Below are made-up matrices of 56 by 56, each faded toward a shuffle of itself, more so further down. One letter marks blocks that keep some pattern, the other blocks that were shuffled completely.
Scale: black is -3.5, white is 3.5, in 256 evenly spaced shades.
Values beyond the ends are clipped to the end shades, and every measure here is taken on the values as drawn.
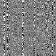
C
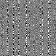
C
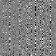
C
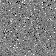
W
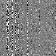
C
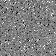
W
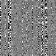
C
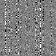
C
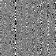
C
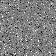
W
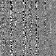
C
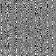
C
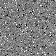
W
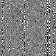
C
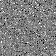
W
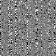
C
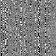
C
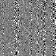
C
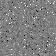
W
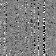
C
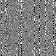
C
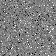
W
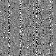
C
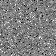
W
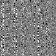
C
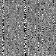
C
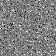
W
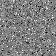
W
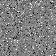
W
